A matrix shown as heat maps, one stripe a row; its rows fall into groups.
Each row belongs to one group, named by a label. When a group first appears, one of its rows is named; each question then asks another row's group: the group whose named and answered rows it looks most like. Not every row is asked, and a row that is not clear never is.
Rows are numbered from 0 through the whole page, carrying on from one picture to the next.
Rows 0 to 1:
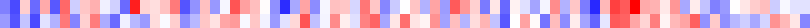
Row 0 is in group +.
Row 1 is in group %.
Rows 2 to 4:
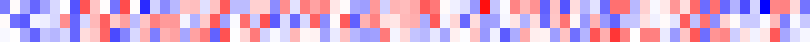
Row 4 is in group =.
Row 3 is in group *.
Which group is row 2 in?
%
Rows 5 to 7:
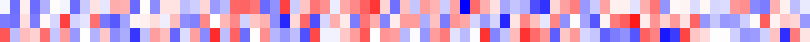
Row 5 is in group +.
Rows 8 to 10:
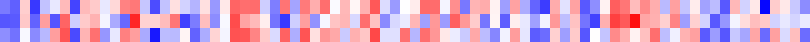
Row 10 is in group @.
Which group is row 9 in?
+
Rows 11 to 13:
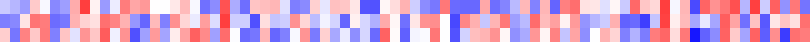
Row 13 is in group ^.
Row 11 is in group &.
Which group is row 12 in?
^
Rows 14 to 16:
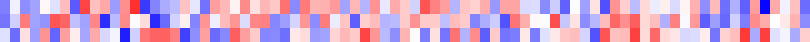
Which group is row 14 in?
@
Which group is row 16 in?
+
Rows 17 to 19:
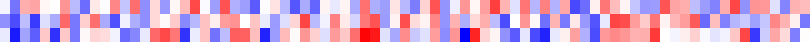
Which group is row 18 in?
%
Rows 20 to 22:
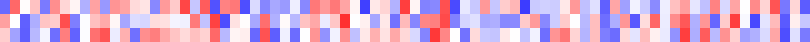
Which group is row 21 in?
*
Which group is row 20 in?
&
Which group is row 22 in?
*
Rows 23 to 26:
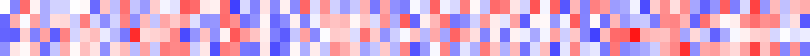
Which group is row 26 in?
&
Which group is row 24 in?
&
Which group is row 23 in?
^
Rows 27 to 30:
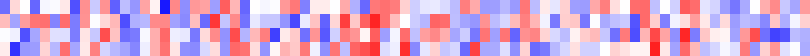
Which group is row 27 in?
=
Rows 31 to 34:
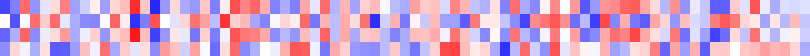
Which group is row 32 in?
^
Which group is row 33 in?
+
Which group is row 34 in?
=
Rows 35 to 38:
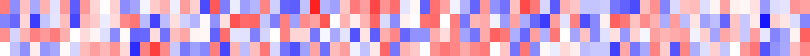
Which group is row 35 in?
*
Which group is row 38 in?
*
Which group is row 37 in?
^
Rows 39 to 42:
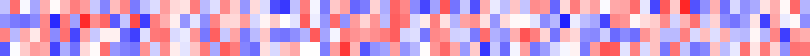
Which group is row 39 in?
&
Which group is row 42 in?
=
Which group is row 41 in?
*
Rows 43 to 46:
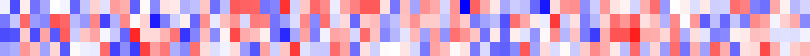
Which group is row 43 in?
+
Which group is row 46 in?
=
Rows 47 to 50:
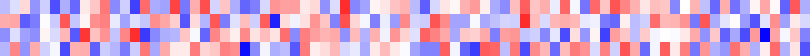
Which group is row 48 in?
*
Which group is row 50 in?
&
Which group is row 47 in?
=
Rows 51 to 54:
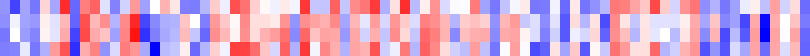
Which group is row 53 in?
@
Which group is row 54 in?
@
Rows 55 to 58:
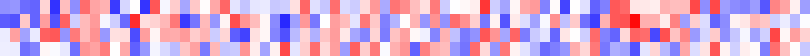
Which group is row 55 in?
%
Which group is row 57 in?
&
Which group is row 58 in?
@
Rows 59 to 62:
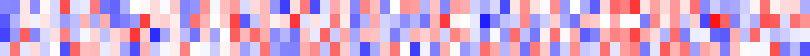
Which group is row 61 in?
+
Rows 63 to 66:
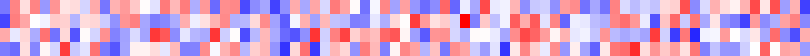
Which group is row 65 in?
*
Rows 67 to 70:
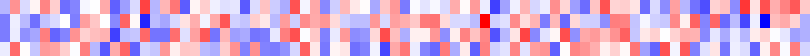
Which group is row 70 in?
&
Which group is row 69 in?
=
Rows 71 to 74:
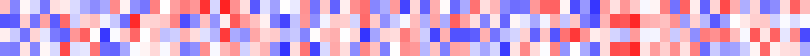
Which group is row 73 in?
&
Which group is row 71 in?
^
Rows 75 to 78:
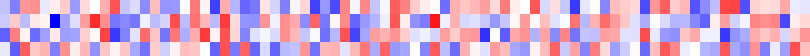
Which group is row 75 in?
^
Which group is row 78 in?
^
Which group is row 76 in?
=
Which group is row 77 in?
=
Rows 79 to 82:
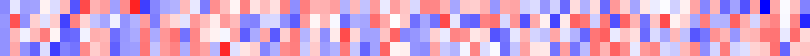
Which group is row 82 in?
=
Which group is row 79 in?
@
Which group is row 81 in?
=
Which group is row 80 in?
&
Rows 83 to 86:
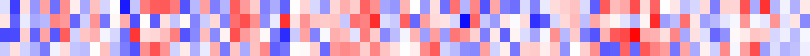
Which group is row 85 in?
+
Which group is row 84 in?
@
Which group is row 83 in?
+
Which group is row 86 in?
*
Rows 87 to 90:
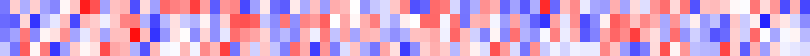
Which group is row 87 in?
&
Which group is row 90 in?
^
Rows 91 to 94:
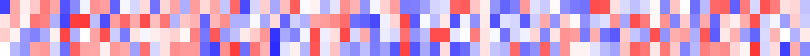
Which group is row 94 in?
&
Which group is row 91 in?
=
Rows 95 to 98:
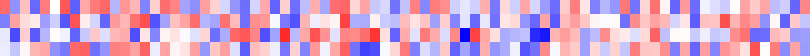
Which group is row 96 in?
&
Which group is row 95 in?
*
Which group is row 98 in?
&
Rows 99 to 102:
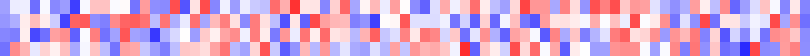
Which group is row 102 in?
%
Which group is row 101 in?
%
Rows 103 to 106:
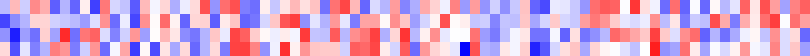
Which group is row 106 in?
@
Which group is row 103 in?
=
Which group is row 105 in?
@
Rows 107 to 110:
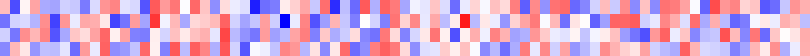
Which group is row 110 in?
=
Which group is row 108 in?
%
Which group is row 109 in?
^
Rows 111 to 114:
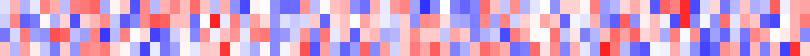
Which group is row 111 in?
&
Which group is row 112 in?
*
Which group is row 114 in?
^
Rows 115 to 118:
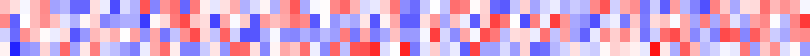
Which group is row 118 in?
@
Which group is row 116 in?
^
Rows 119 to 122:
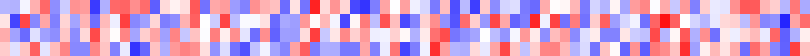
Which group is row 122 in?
^
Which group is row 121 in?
*
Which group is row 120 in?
^
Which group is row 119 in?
&
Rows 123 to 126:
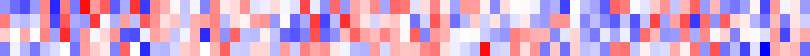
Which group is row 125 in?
*
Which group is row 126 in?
%
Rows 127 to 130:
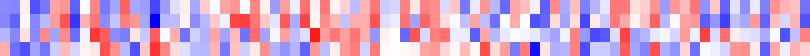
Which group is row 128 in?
@
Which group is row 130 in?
*
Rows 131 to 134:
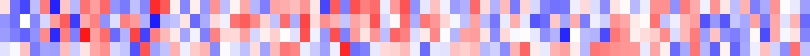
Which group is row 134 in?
=
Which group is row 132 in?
@
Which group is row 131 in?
@
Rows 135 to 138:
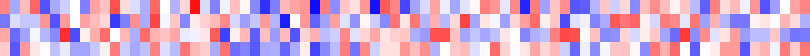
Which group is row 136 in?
%
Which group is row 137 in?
*
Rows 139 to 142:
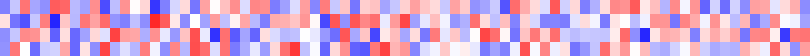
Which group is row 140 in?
@
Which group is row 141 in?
^
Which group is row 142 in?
=
